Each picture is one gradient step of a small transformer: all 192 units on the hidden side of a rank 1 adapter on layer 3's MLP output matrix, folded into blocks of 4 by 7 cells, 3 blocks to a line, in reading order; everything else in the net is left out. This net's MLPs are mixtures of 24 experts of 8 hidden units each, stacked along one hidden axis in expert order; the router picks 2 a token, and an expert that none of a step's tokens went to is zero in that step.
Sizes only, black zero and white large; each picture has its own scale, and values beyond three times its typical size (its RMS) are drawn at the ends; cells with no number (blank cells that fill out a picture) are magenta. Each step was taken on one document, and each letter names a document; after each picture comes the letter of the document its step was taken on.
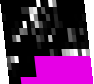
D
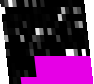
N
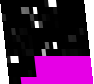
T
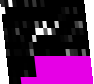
N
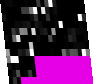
D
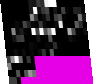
D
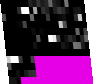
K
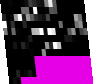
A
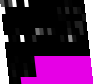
N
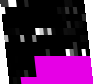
N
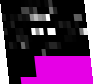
A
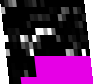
N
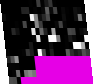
D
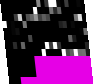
T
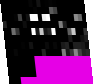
T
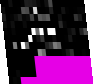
A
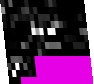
A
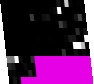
K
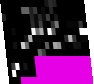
A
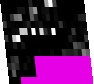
D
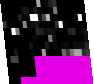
T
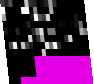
A
